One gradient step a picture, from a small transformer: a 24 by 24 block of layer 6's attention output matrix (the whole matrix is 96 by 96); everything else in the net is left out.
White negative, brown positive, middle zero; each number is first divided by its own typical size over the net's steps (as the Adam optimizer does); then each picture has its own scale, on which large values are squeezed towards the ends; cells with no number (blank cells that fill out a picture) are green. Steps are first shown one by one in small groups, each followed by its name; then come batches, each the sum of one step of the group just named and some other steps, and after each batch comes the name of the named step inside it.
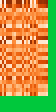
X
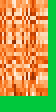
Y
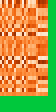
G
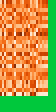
X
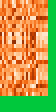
Y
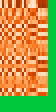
X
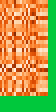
X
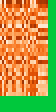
X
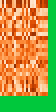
X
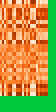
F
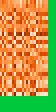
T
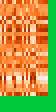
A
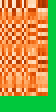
A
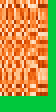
F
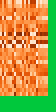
T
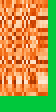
A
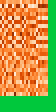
T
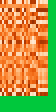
F
